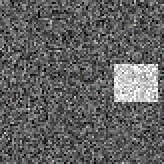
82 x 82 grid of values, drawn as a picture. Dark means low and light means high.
Odd patch: higher, in the middle right. Ninth with the highest average: middle right. Average level on the scale: 40%.
